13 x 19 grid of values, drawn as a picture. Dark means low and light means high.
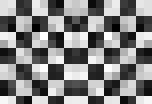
Seam: none. Histogram: two levels. Grain: checkered. Mirror symmetry: left to right. Odd rows or columns: none.
